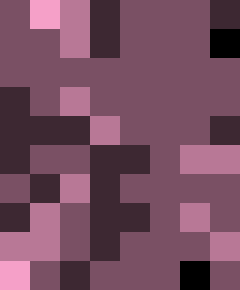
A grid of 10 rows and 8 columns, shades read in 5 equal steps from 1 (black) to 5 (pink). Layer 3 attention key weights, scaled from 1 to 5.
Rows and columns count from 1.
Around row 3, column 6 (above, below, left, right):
3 3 3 3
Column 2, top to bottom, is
5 3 3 3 2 3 2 4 4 3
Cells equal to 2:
18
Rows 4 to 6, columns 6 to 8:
3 3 3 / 3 3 2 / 3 4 4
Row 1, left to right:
3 5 4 2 3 3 3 2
